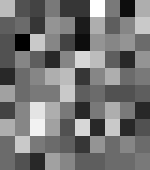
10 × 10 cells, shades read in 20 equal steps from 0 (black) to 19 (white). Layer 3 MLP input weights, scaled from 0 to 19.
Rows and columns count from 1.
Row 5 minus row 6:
-9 0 1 4 -1 -3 2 7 2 2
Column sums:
82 81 97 100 90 64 105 96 69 89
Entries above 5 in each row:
6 8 7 8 8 10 7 8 9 9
